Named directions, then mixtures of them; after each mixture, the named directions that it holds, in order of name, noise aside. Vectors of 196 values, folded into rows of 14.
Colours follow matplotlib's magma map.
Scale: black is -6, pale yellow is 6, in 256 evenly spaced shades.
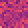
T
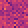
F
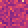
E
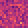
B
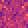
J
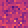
B, F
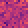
E, T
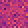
F, J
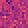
B, F, J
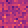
B, F, J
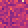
E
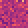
B, E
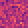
B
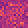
B, E, F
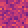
E, F, T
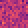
E, J, T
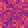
E, F, T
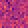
F, J, T
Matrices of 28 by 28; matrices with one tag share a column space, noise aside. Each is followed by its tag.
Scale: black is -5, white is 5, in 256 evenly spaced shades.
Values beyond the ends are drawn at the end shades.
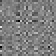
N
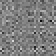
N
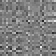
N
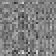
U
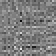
N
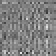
U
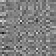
N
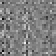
U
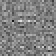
N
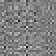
N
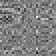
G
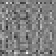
U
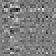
G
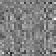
U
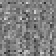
U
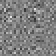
G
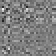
G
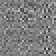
G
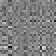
N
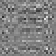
G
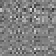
G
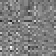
N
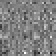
U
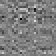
G
